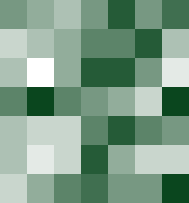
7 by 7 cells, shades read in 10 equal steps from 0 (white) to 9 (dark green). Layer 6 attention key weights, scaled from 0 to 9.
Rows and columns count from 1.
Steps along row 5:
down same up up down down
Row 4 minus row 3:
3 9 2 -3 -4 -3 8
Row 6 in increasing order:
1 2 2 2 3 4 8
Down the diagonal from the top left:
5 3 4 5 8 2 9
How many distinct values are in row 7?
6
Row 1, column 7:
7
